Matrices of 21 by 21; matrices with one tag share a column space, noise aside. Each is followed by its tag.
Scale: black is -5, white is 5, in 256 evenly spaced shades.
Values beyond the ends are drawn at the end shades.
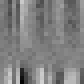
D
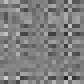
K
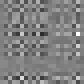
K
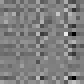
K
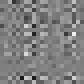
K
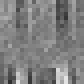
D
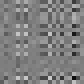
K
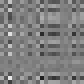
K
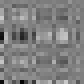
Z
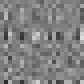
Z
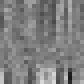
D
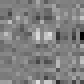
Z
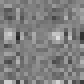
Z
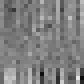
D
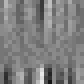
D
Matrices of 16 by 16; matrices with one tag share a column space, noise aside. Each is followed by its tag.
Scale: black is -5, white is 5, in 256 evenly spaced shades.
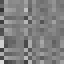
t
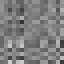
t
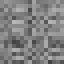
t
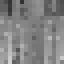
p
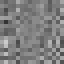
t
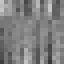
p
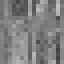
p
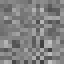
t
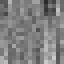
p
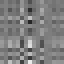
t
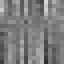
p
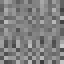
t
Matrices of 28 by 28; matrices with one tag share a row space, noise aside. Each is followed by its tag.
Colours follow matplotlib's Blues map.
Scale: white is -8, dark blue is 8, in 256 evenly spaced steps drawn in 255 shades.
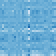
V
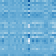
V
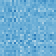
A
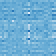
V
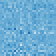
A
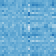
V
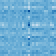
V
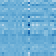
V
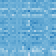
V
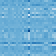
V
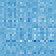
A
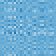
A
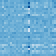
V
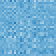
A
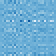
A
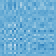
A
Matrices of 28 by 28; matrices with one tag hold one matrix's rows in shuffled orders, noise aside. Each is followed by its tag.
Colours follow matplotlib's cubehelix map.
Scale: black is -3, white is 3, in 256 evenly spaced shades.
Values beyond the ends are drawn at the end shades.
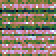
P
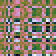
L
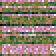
P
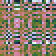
L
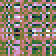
L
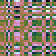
L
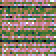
P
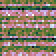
P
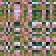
L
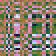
L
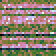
P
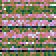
P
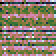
P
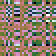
L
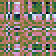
L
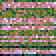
P
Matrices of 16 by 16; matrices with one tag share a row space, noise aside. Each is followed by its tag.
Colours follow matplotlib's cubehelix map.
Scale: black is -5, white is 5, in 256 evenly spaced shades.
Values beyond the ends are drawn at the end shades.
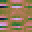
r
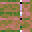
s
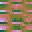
r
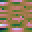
r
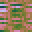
r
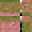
s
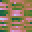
r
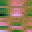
r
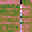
s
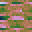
r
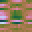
r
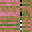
s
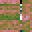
s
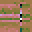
s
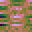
r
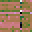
s
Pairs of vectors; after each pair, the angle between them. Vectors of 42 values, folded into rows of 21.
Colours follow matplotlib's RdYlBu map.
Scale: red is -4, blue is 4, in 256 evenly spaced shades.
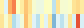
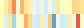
nearly parallel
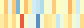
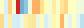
partly opposed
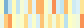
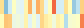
nearly parallel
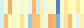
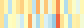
nearly opposite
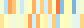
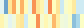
partly aligned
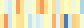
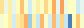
partly aligned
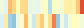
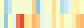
orthogonal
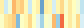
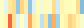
partly aligned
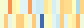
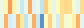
nearly parallel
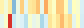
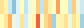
partly aligned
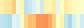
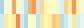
orthogonal
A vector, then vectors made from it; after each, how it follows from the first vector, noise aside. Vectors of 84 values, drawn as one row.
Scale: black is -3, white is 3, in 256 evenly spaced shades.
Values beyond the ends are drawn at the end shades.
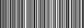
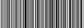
negated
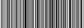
negated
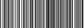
wrapped around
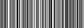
wrapped around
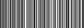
copied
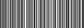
copied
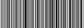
negated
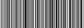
negated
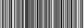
wrapped around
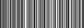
copied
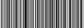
negated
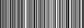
copied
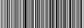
negated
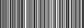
copied
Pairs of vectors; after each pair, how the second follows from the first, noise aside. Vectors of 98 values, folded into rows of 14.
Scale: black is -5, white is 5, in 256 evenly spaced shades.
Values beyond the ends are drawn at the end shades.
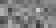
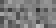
sign-scrambled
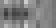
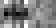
scaled up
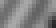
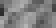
wrapped around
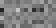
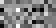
scaled up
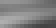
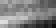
scaled up
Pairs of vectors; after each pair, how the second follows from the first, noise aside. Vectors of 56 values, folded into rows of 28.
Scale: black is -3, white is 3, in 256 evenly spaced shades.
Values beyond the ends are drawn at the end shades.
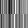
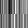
copied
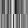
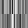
sign-scrambled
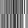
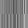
shrunk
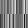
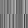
shrunk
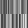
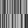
sign-scrambled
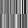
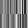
copied
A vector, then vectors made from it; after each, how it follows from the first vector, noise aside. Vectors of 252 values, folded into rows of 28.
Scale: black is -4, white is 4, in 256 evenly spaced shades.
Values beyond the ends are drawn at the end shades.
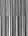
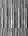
wrapped around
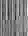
wrapped around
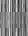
wrapped around
